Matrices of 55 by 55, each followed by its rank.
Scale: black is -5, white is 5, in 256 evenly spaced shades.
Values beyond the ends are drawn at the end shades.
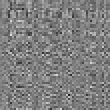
five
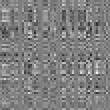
three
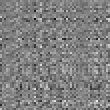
five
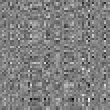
five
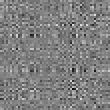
five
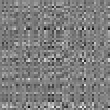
three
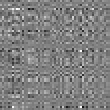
three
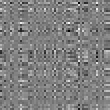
three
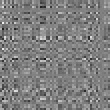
three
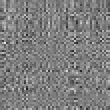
five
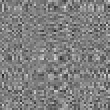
five
